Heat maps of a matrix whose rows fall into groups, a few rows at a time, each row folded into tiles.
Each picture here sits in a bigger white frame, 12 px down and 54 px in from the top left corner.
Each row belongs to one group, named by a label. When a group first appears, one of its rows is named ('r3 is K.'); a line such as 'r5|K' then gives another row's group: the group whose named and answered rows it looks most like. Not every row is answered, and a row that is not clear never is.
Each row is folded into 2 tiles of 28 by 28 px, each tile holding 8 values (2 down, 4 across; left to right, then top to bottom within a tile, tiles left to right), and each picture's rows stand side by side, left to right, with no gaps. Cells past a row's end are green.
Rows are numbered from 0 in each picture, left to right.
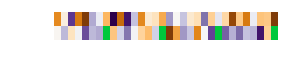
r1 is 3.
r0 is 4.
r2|3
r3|4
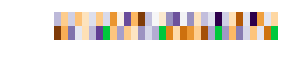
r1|4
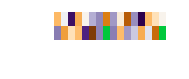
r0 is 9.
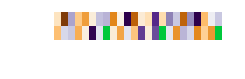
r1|9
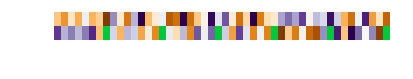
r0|4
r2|9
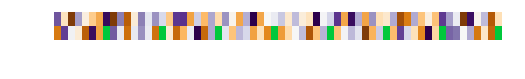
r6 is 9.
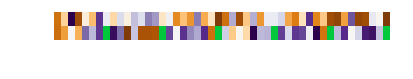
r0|9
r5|4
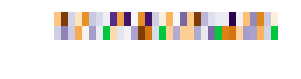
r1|3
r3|9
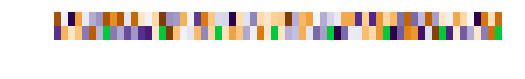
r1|4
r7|4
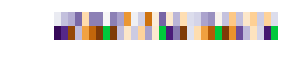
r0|3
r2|3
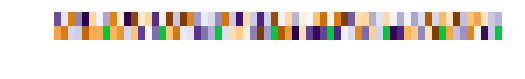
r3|9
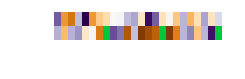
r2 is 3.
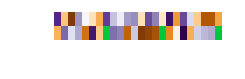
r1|3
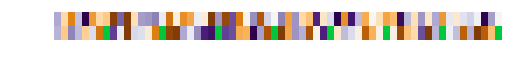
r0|4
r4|3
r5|3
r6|9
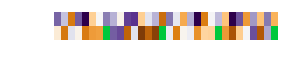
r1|3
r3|9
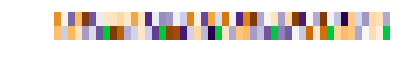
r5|9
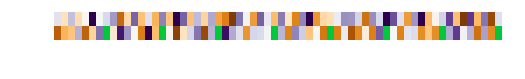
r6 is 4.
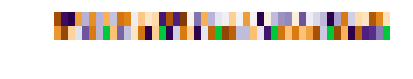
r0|9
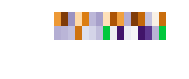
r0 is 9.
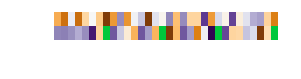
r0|4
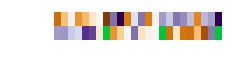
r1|9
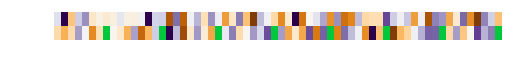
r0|9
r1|3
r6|9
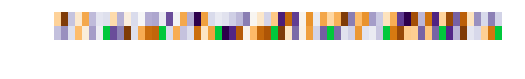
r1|3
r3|3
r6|9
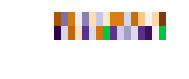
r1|4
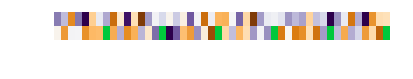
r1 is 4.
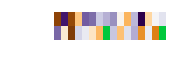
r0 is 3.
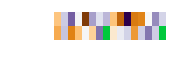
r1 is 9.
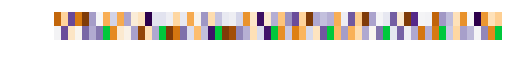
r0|4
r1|3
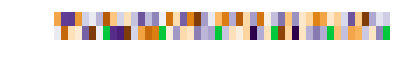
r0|9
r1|3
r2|4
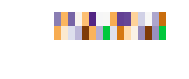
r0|3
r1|9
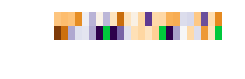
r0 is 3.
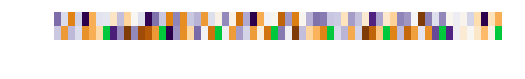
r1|3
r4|3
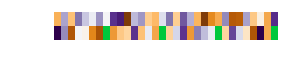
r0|3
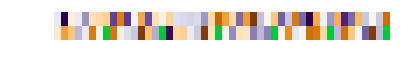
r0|9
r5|9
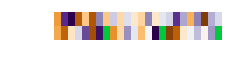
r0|9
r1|3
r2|9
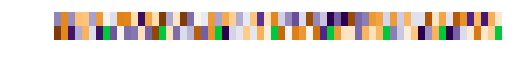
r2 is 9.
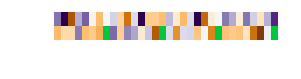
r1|4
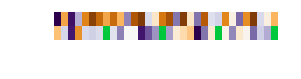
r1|4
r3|4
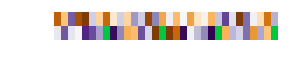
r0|4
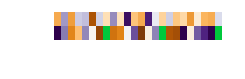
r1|3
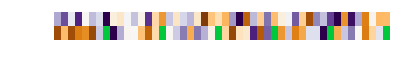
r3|9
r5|3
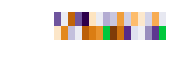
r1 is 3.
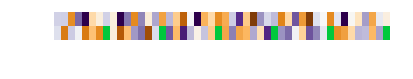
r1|9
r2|4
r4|4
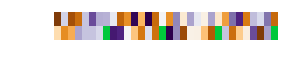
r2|3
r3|9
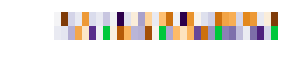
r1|9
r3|4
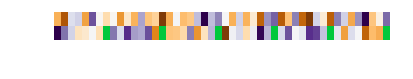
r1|4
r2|3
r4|4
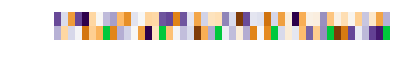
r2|3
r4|9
